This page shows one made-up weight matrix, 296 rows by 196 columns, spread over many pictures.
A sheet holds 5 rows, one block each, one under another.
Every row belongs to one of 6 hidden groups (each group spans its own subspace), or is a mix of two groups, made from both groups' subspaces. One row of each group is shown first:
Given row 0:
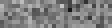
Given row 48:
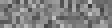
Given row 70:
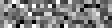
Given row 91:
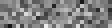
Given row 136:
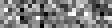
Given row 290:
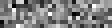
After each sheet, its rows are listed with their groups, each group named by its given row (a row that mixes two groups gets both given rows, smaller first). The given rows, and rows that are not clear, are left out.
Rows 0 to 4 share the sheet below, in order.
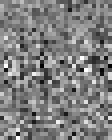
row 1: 136
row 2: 91 and 136
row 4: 91
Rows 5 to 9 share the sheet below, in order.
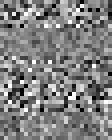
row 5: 91
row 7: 70
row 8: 136
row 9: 136
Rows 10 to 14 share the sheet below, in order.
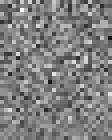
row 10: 48
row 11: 91
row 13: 91
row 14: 48
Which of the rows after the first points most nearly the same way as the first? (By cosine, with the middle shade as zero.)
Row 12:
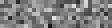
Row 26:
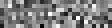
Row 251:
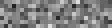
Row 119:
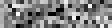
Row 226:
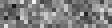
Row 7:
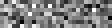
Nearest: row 7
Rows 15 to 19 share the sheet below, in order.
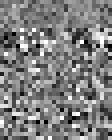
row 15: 136
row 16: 136
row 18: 48
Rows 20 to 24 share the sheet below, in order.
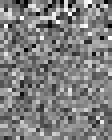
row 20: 48
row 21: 91
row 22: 70
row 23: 48
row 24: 48 and 91
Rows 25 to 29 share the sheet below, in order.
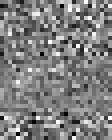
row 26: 70 and 290
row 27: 290
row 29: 91
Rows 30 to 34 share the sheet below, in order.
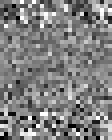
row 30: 136
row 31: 70 and 136
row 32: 290
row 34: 70 and 136
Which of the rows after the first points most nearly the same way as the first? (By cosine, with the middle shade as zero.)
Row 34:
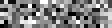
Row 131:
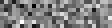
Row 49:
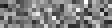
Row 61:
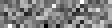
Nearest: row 131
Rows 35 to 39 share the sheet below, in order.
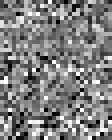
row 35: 290
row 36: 48
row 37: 136
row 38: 91 and 136
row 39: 48 and 91
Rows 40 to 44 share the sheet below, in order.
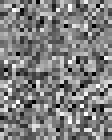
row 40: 48
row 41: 48 and 290
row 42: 48
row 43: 91
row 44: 0
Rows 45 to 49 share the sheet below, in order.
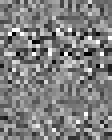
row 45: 48
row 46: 70
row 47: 0 and 91
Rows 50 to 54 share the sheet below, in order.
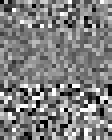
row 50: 70
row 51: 0
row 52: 136
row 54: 70
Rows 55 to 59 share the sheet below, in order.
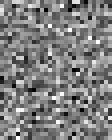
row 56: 70
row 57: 290
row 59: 91
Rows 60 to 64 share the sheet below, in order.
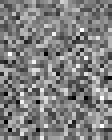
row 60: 91
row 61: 91
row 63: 136
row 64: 136
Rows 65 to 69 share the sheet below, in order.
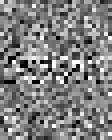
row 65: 70
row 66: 91 and 136
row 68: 91
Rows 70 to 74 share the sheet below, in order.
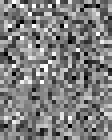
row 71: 48 and 136
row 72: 70
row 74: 48
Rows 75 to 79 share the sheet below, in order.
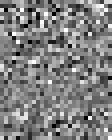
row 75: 136 and 290
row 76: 290
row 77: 0
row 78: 91
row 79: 48 and 290
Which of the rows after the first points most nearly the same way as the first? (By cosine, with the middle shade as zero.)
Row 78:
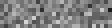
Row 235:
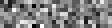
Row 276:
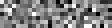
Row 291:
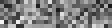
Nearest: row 291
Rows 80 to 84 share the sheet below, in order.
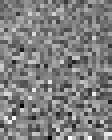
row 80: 290
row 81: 70
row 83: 70
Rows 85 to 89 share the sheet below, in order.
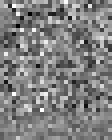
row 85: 290
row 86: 136
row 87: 48
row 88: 70
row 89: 290
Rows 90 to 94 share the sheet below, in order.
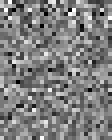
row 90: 70 and 136
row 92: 290
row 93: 70 and 91
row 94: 70 and 136
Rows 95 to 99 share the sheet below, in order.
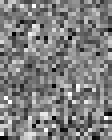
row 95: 70
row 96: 0 and 136
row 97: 136 and 290
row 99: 48 and 136
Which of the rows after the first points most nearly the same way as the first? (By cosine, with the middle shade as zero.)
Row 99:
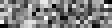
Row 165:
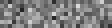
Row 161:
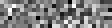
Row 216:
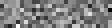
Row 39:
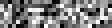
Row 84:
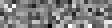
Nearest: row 161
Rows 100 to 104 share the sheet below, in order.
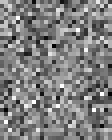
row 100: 91
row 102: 91
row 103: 91
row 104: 136
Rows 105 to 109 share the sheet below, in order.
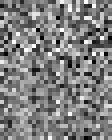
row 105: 0
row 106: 91
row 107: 0
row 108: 0
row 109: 48 and 70
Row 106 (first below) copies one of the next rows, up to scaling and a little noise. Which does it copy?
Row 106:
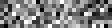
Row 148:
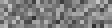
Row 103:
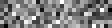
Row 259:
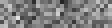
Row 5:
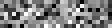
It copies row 103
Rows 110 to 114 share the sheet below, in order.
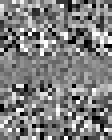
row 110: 0
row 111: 136
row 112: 70
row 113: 290
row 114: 70 and 136
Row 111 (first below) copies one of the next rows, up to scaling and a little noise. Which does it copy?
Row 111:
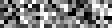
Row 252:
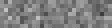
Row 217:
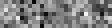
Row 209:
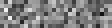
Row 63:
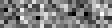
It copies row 63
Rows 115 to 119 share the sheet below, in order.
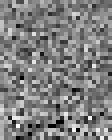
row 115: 290
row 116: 70
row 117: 70
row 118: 290
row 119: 290
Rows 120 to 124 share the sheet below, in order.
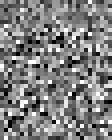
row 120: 48 and 136
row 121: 290
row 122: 0
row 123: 136
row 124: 136
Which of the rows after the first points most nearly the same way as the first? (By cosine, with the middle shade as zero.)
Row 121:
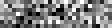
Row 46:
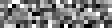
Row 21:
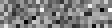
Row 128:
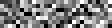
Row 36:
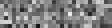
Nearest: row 128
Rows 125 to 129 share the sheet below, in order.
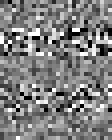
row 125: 48 and 70
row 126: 0
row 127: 0
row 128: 91
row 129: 290
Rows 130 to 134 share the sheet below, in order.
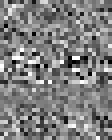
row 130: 136
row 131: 70
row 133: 70
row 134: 136
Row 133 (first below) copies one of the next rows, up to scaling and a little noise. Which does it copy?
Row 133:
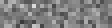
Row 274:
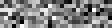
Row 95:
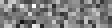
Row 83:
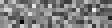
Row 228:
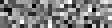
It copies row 95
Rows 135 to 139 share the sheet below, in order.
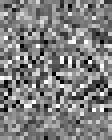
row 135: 48
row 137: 48
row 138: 91
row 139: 91
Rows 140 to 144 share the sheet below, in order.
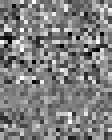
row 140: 136
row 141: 48 and 70
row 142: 70
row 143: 48
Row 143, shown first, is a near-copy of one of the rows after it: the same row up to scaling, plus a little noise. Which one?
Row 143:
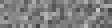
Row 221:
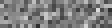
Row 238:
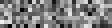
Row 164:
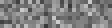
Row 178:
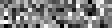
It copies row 221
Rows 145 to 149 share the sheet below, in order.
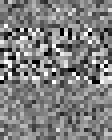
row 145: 48 and 136
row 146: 48
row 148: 91
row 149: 0
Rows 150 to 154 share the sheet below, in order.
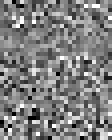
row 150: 70 and 290
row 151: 48
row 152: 0
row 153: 70
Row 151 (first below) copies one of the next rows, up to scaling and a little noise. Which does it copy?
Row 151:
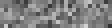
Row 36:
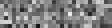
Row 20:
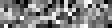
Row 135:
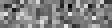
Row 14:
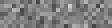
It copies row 20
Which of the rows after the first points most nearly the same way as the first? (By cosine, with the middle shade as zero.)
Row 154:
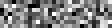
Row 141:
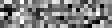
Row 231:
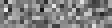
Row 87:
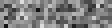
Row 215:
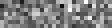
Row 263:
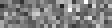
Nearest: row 215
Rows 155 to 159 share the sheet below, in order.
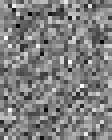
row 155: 290
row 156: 136
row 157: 48
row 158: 91
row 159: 0 and 70
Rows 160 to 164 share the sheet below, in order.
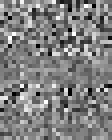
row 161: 70 and 136
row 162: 136 and 290
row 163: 48 and 136
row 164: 48
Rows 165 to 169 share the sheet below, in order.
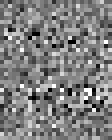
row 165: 48 and 290
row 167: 48
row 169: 290
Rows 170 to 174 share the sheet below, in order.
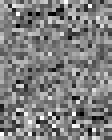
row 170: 290
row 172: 290
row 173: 290
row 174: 290
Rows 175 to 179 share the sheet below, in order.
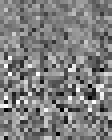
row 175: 136
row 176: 136
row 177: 136
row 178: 48
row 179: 48 and 136
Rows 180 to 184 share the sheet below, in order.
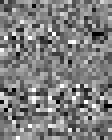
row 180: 70
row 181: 136 and 290
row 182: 48
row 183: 0
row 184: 290
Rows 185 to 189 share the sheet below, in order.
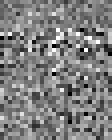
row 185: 290
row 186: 70 and 290
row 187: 70 and 290
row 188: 0
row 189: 0
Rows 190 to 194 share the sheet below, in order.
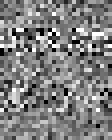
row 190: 290
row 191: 290
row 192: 91
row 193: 136
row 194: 70
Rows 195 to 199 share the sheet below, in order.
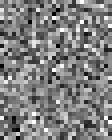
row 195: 290
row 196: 0
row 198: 0
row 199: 91 and 136
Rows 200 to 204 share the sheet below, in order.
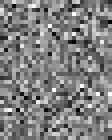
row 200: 0
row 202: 48
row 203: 91
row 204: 48 and 290
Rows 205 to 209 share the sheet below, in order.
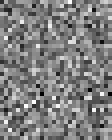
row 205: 70
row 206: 136
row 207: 0
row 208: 91
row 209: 136
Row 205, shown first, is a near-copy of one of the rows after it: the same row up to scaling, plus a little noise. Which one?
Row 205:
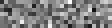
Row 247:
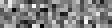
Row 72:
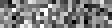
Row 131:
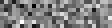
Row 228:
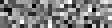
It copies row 228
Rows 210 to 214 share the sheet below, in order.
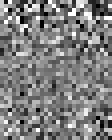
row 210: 136
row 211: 48 and 290
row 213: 48
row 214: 48 and 136
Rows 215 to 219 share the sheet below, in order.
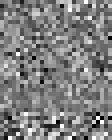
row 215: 0
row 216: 91
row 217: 136
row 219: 48 and 91
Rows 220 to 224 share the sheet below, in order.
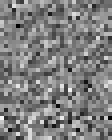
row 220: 290
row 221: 48
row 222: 48
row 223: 48
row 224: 0 and 91
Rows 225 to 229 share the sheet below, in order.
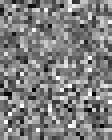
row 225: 0
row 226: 136
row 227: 48 and 91
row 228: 70
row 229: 136
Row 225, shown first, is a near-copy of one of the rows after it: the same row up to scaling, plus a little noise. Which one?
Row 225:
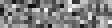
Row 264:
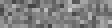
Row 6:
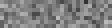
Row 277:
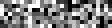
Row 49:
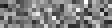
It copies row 264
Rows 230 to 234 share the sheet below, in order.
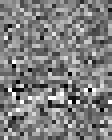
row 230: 91
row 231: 91 and 136
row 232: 290
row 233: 290
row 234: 136
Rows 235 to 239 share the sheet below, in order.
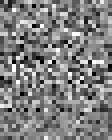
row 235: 70
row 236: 290
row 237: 91 and 290
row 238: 48
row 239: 91
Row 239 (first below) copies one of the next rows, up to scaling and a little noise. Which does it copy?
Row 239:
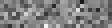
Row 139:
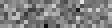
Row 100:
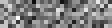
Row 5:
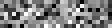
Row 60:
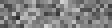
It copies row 5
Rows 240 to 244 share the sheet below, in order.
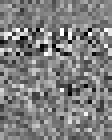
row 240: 48
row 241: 48
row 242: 0
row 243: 0
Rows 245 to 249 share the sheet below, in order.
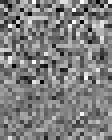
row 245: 91
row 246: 48
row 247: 70
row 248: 290
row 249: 91
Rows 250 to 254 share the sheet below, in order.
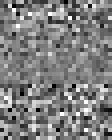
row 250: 290
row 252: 136
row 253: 48
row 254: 0
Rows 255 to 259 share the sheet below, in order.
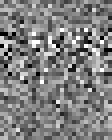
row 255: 70
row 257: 136
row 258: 0 and 48
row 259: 91
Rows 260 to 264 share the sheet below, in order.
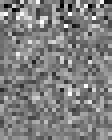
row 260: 48
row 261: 290
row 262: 48 and 70
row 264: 0
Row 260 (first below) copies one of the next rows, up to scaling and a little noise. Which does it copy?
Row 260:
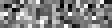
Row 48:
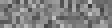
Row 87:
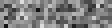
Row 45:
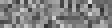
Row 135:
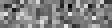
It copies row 135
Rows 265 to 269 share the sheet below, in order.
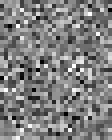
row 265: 91
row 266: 48 and 136
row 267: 136 and 290
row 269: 290
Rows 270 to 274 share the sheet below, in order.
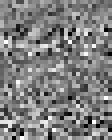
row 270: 290
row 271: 48
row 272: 290
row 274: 70
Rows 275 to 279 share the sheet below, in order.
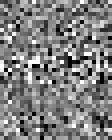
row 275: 91
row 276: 70
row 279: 136
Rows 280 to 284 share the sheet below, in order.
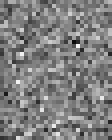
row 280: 136
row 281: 91 and 290
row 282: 290
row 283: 136
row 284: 91 and 290
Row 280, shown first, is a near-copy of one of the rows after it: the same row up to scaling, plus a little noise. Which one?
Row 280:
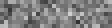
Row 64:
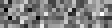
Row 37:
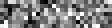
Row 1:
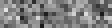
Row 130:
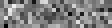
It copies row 37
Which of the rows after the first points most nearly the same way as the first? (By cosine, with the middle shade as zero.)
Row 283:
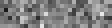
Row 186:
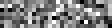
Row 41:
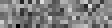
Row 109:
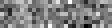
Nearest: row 109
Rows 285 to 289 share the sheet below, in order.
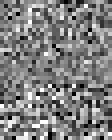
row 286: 48
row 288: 290
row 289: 70
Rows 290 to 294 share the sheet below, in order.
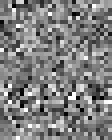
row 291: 91 and 290
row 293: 136
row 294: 290
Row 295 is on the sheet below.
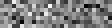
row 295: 70
